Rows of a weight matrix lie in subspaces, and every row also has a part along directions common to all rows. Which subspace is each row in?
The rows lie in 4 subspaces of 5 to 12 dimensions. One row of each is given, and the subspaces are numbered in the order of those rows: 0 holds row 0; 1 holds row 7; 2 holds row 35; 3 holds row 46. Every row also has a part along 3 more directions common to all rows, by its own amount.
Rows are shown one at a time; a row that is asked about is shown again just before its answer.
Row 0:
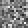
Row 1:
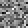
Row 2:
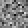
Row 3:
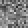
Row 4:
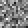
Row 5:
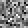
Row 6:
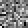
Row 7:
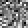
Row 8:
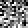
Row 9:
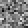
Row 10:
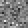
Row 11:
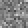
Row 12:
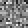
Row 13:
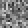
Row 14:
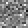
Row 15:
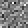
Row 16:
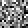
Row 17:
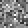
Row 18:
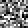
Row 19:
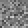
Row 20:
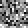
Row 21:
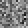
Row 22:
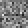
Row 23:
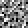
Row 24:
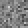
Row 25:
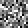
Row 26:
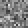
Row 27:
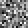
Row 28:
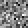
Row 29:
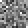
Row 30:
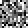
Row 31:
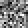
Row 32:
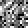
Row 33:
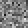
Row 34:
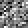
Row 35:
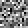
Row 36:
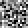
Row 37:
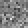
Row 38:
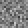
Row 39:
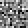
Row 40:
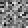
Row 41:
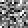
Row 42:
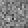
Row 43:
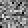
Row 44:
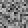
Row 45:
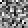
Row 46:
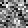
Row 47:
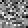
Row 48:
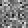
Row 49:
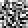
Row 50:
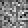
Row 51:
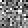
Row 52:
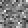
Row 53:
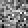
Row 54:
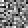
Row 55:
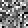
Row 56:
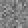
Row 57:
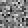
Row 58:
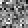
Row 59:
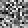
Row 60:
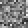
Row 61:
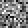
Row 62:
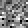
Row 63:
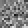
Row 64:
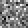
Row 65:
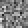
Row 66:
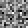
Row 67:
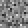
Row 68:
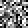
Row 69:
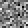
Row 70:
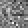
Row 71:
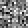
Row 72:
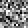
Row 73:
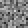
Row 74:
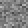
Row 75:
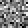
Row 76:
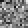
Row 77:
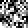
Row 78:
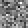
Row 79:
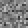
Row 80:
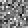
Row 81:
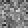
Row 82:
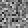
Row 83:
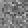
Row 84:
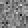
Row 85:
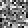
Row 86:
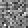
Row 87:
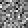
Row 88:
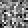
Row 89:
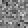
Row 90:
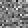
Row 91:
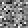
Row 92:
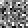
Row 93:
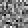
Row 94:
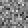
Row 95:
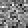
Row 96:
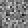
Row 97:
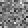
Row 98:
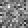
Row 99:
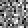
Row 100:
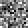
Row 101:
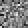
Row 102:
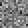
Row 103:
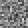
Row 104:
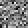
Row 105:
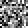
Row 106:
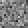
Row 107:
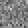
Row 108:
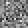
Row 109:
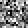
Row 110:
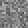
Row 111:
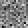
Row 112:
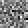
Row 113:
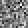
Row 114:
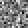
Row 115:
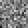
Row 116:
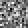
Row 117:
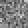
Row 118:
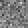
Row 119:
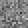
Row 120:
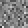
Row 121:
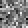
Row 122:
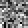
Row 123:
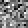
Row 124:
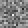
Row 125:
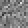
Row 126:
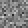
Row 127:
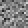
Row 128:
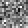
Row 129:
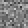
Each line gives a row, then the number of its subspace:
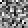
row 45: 0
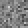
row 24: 3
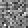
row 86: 0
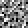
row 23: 1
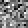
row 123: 3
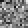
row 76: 2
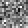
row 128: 3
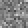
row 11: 1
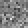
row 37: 3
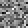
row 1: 1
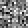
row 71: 3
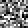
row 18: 2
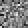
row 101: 1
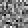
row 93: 2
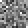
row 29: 0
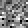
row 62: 0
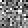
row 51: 0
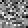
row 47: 2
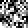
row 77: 2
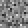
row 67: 2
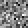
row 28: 3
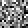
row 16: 1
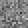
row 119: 2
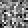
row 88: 0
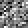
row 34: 0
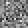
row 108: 3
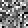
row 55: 1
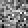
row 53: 3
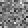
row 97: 1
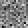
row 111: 3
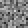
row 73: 0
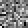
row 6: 1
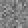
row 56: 0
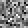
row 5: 2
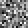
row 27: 3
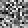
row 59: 3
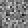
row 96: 2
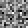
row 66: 0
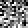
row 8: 1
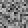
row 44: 3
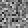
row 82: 1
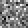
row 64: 3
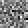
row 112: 0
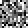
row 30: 3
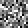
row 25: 3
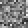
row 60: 3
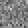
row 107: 2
